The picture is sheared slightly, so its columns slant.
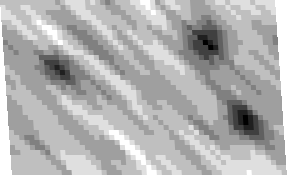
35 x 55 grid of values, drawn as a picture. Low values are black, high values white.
Three dips sink into the field. The bottom middle is the ninth with the highest average. The bottom left is the calmest part. On average the colour sits 70% of the way up the scale.
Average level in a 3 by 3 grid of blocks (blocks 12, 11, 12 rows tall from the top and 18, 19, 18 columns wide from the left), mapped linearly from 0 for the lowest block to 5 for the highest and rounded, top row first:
440 | 030 | 451
